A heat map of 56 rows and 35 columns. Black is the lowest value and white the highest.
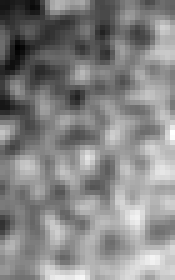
Mirror symmetry: none. Ninth with the lowest average: top left. Stripes: none. Lone odd cells: none. Histogram: bell-shaped. Slope: up to the bottom right. Grain: blotchy.
